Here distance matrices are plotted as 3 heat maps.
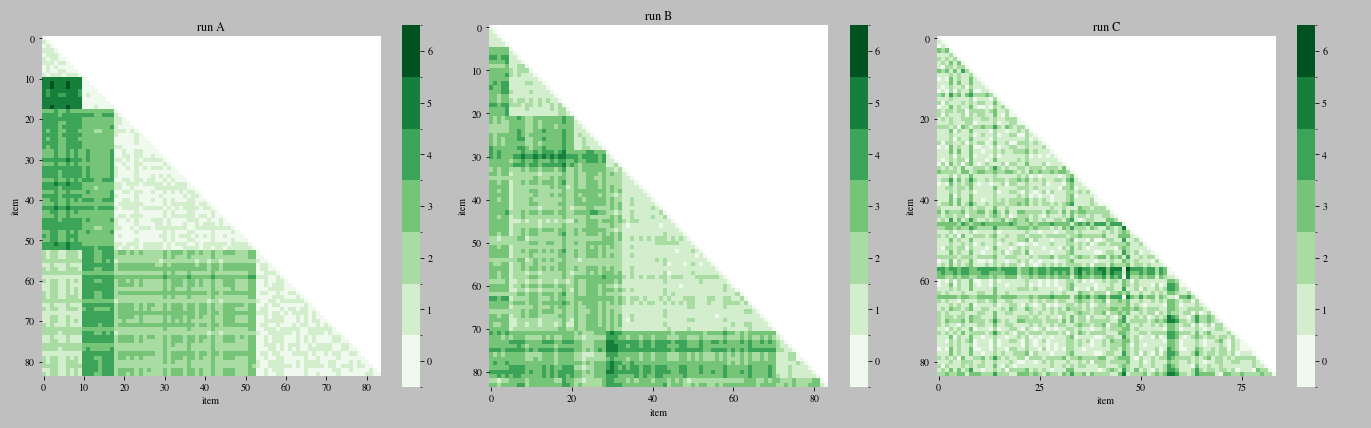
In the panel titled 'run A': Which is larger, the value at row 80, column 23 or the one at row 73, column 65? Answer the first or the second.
the first
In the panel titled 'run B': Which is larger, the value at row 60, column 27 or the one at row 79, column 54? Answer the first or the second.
the second
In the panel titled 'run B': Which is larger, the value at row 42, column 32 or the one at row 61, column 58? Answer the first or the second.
the first
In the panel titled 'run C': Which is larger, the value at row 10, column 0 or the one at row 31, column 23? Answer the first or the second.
the second
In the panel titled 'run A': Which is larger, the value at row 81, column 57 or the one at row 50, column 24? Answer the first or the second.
the first
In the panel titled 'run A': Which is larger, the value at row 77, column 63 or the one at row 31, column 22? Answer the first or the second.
the first
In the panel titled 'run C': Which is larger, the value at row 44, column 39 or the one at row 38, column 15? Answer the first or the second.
the first
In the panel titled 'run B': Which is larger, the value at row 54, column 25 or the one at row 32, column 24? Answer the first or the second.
the second
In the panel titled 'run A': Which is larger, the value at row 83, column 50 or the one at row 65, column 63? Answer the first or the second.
the first
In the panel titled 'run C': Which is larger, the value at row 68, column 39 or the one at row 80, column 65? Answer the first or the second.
the first
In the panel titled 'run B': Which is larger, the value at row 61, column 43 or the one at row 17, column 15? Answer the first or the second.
the first
